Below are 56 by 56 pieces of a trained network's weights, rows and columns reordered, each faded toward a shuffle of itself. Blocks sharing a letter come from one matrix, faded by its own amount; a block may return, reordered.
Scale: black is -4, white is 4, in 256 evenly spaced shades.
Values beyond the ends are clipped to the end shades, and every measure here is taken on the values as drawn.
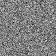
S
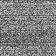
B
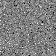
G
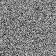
S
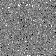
G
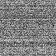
B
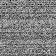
B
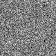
S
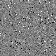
G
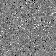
G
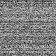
B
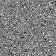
G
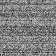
B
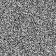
S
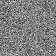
S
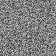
S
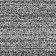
B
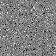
G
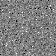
G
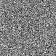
S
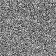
S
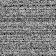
B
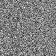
S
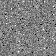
G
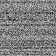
B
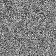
S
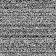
B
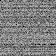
B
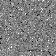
G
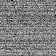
B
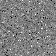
G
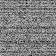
B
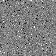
G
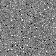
G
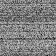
B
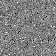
G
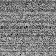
B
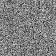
S
